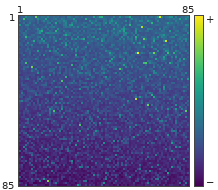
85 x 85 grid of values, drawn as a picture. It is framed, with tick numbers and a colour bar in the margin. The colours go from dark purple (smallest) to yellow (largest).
Stripes: none. Average level on the scale: 20%. Slope: up to the top. Grain: fine.
